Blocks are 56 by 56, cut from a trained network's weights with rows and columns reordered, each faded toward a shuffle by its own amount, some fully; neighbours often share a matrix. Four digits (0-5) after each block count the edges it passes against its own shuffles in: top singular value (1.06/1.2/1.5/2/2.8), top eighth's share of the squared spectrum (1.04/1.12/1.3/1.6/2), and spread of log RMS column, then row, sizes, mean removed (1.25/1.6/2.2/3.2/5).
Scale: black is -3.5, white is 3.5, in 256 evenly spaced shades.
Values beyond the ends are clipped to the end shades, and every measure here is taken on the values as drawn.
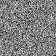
0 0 0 0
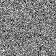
0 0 0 0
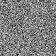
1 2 0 0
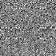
3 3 0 2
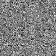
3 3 0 2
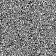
0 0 0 0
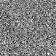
2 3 1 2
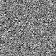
2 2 0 1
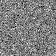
0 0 0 0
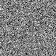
0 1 0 0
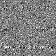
2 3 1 2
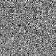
3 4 2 1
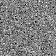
0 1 0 0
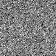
0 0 0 0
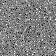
1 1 0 0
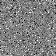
1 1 0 1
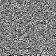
3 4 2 2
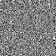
3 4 2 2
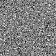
2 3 1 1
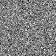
2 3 1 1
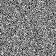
1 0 0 0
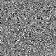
2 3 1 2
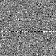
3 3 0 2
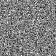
1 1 0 0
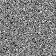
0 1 0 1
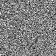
0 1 0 0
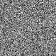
1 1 0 0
